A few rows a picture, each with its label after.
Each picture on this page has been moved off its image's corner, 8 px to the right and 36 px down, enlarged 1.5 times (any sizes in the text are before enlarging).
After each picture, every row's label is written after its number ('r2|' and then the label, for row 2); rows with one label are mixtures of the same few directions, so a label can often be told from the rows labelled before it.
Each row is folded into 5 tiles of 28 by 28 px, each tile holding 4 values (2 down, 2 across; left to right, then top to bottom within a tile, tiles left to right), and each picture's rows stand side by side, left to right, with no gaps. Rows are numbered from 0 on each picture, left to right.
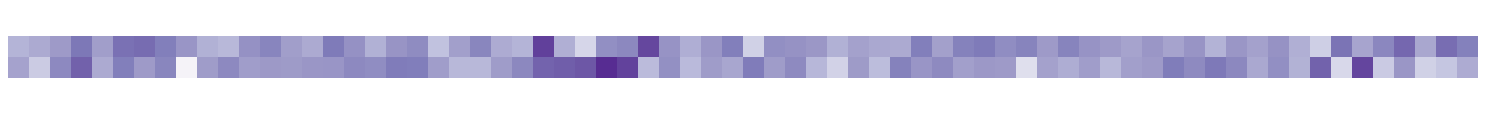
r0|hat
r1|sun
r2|sun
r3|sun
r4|hat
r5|sun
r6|hat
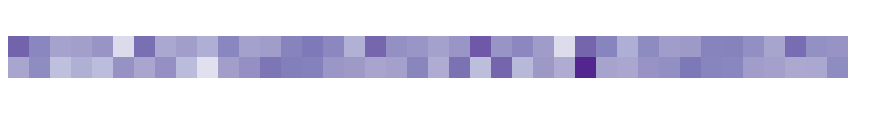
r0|sun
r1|sun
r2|hat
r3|sun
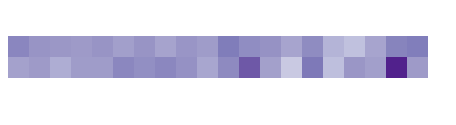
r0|sun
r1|hat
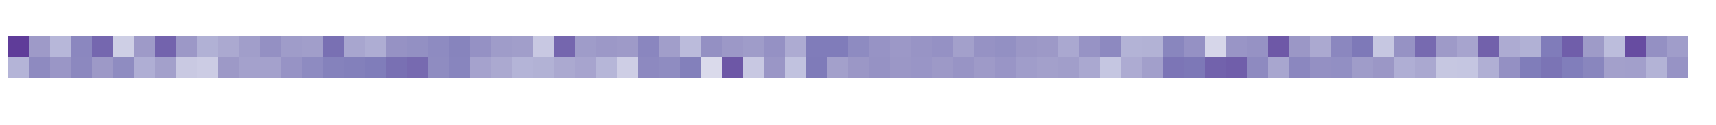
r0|sun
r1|sun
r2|sun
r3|hat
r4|sun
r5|sun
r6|sun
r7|sun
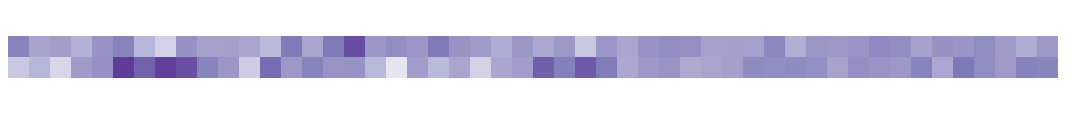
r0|sun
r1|hat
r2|sun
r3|sun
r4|hat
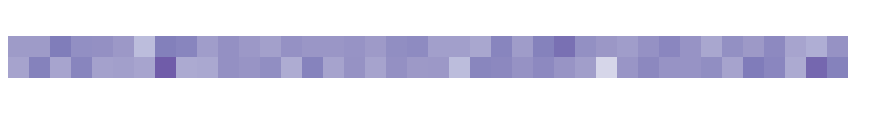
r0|hat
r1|hat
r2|hat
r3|hat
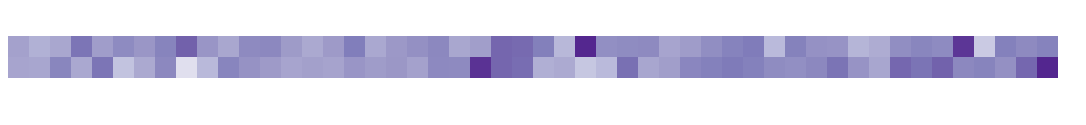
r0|hat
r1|sun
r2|sun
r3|sun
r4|sun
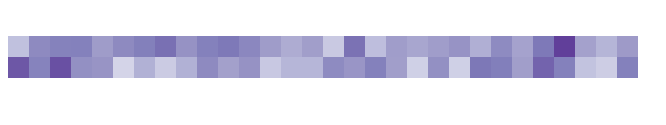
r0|sun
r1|sun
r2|hat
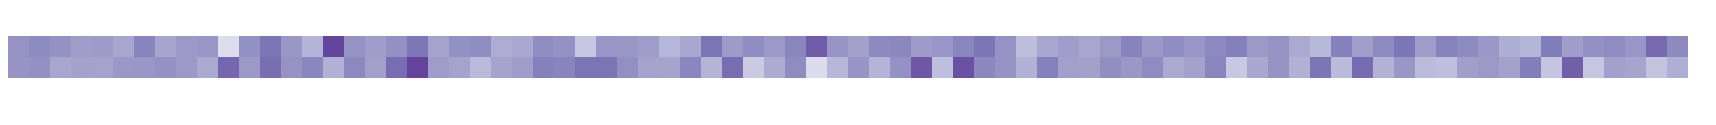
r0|sun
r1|sun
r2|sun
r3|hat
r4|hat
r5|hat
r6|hat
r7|hat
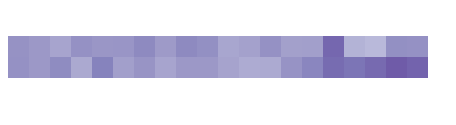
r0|hat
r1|sun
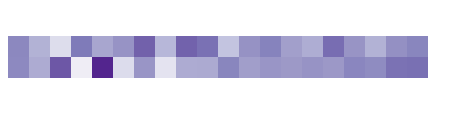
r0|hat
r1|sun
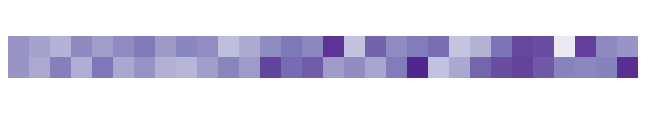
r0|hat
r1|sun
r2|sun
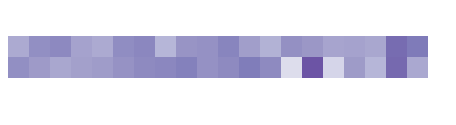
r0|sun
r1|hat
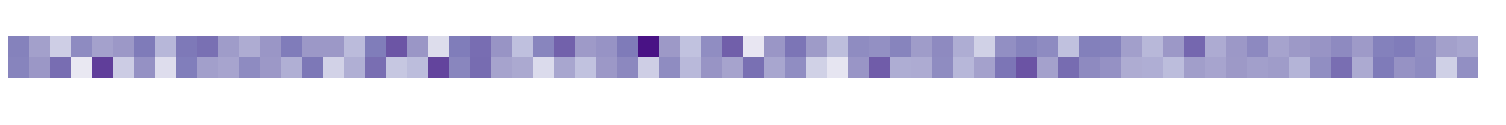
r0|hat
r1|hat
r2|sun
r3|sun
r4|hat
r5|sun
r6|hat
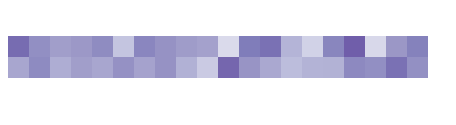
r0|sun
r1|sun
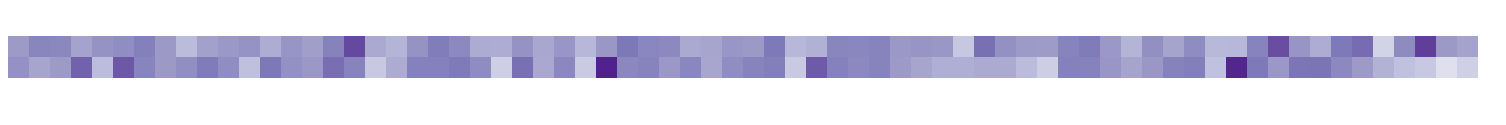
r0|hat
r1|hat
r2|hat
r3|hat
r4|sun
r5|hat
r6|sun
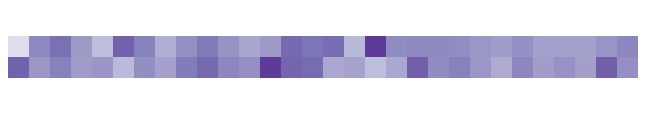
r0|sun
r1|sun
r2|hat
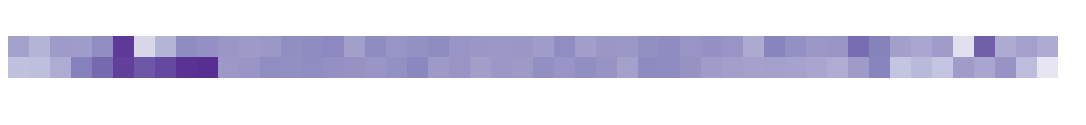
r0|sun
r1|sun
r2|sun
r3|sun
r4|sun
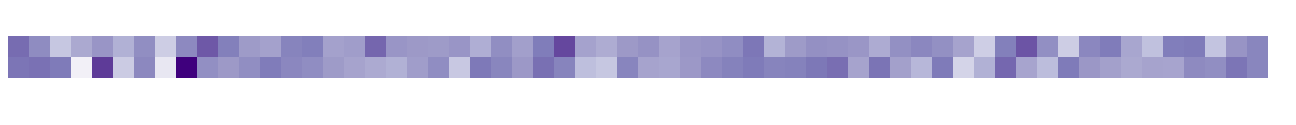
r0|hat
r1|sun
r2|hat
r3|sun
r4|hat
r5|sun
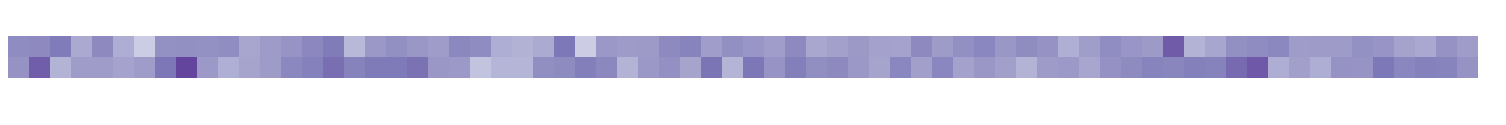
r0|hat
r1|sun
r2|sun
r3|hat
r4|hat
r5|sun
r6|sun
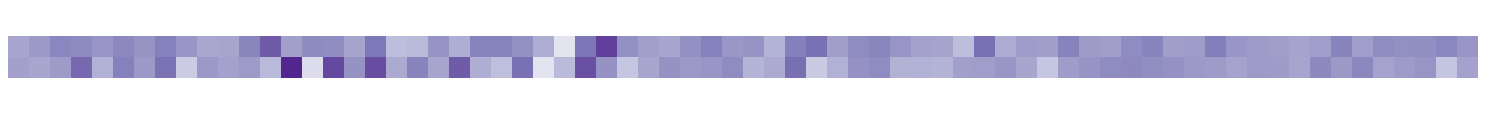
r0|hat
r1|hat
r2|hat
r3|hat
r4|sun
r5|sun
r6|hat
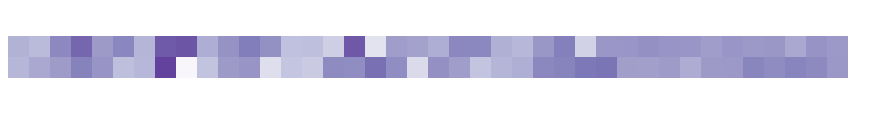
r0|hat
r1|sun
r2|sun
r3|sun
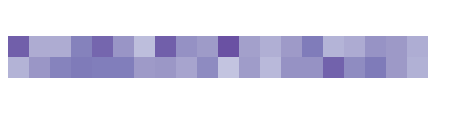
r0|sun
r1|sun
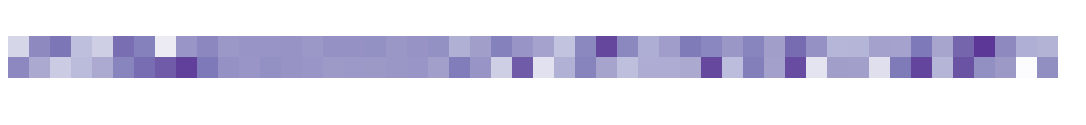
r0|sun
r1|sun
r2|hat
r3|hat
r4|hat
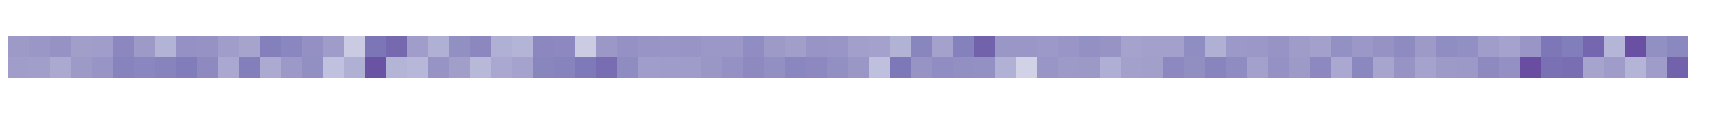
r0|sun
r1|hat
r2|sun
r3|sun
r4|hat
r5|sun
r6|hat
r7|sun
